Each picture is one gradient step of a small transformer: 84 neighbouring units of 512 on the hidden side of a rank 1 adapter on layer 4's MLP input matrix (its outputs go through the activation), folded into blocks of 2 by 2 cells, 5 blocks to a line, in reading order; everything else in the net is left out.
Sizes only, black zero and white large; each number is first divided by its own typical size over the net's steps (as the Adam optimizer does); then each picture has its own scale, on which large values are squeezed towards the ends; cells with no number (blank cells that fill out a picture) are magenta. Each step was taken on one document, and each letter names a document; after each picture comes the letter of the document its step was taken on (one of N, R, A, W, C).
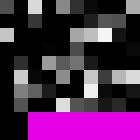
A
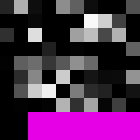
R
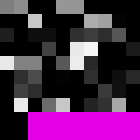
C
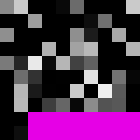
C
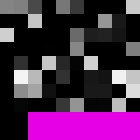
A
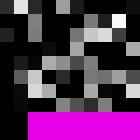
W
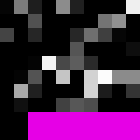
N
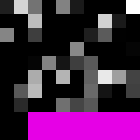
N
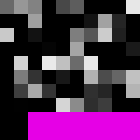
W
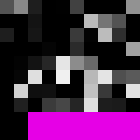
W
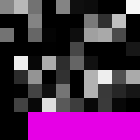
N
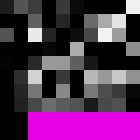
N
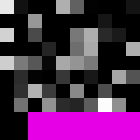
C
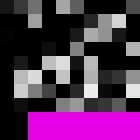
W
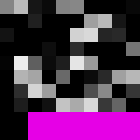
R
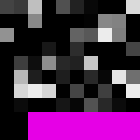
A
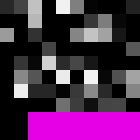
A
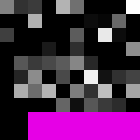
A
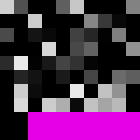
C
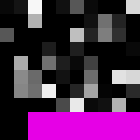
A
